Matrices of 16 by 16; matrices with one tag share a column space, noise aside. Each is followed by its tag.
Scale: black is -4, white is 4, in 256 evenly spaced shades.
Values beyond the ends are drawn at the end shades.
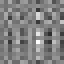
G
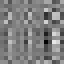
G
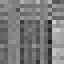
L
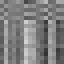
L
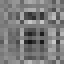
G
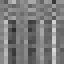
L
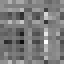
G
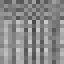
L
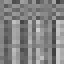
L
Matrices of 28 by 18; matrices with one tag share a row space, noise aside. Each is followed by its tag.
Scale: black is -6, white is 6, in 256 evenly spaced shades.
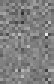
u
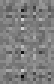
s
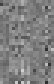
u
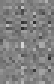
s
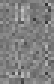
u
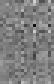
s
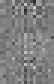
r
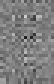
r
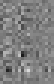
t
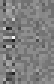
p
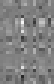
s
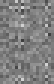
u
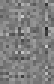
u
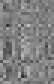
t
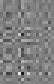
t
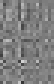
t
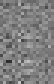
t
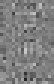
r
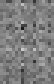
s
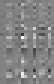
s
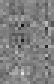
u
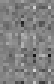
s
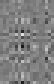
u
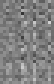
s
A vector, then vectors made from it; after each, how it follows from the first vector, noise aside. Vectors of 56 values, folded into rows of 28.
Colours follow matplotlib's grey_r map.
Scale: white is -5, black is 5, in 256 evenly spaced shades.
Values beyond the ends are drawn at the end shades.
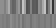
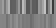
copied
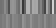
negated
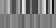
scaled up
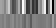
scaled up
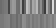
negated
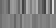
negated
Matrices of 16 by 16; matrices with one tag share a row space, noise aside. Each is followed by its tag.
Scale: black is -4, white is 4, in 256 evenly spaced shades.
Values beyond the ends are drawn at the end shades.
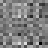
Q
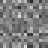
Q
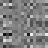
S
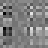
S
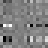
S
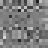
Q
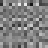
Q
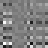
S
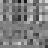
Q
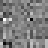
S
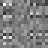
S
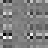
S
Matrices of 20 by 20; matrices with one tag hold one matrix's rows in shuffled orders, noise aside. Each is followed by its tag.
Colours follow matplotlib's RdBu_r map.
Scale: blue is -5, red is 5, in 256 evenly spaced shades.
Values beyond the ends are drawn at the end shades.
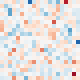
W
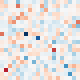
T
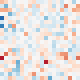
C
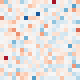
T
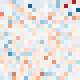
W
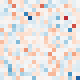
W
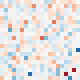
W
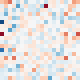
C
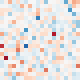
T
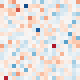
T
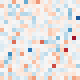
W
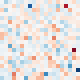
W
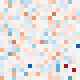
W
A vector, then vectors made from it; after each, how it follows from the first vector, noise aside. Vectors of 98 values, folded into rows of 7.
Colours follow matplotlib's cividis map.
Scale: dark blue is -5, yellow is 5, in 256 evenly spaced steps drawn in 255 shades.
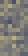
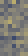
negated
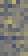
negated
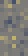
partly zeroed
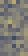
negated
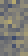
negated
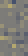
partly zeroed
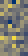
scaled up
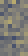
negated
